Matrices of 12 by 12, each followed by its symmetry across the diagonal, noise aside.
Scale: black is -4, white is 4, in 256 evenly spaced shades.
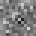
symmetric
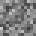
symmetric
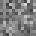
neither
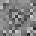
symmetric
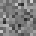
symmetric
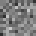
symmetric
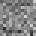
neither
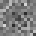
symmetric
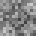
symmetric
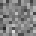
neither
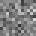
neither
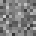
neither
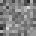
symmetric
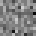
neither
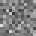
neither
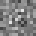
symmetric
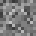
symmetric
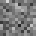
neither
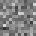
neither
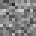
neither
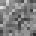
symmetric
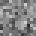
neither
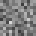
neither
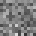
neither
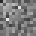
symmetric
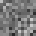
symmetric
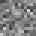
neither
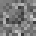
symmetric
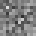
symmetric
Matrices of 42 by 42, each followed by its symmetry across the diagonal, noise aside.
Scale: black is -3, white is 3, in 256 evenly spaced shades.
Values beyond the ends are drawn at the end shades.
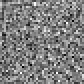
antisymmetric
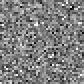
neither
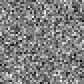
antisymmetric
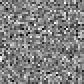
neither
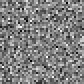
antisymmetric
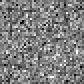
symmetric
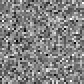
neither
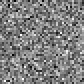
neither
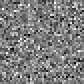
neither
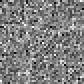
symmetric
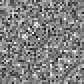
symmetric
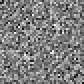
symmetric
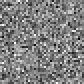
neither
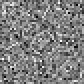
symmetric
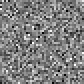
antisymmetric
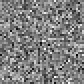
antisymmetric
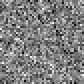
antisymmetric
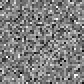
symmetric
